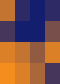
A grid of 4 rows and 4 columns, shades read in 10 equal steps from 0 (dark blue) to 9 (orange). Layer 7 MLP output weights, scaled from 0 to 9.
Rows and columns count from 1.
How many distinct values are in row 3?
3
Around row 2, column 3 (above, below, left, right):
0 5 0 4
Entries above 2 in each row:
1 1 4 3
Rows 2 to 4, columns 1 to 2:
2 0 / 8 7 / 9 8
